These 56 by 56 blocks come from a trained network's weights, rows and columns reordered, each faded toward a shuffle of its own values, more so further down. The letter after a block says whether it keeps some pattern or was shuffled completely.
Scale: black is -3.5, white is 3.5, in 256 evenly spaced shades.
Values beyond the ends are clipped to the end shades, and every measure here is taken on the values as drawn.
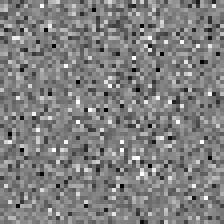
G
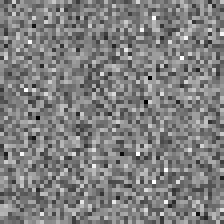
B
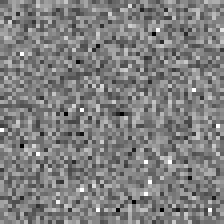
G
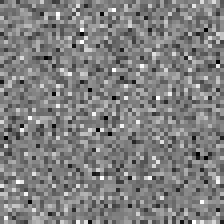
G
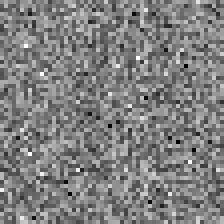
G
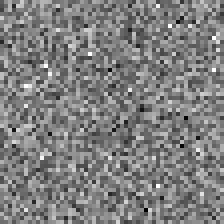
G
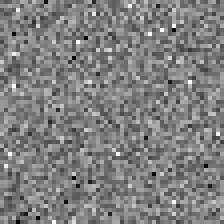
B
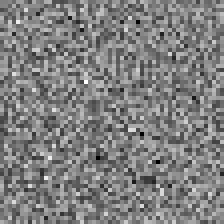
G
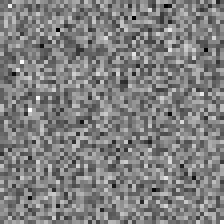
G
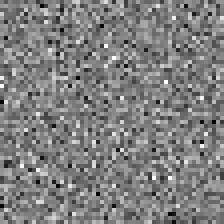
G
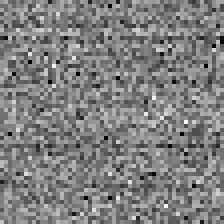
G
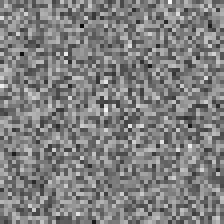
G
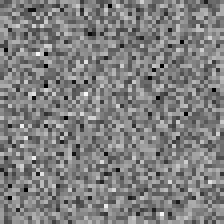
B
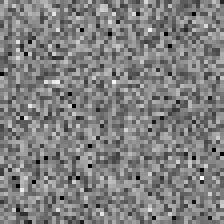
B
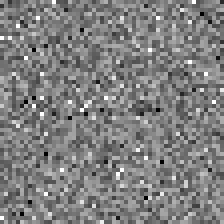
B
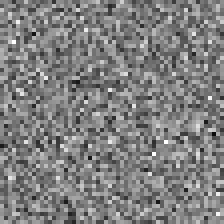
G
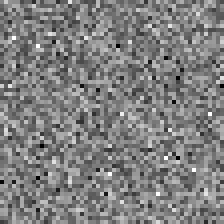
B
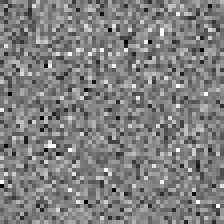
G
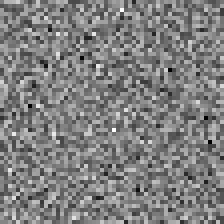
G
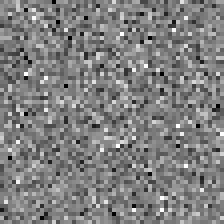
B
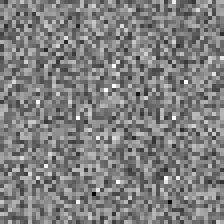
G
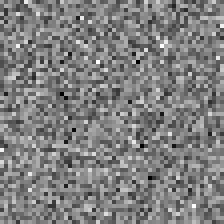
G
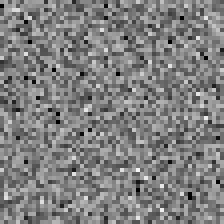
B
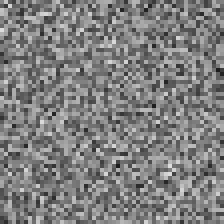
G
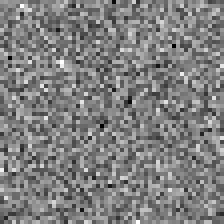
G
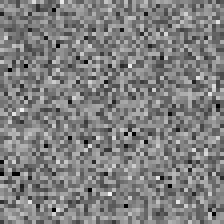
B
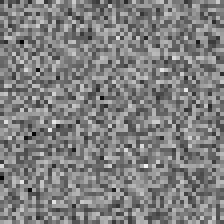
G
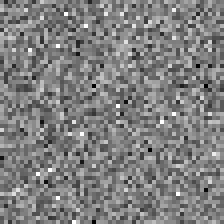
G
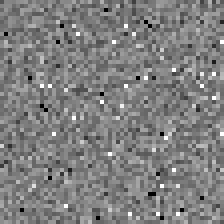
B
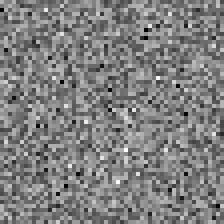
B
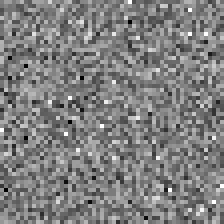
B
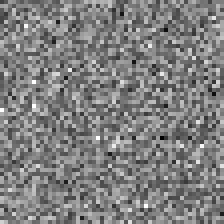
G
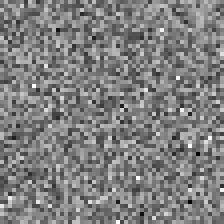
B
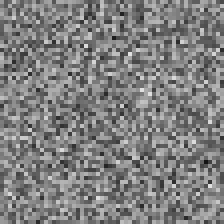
G
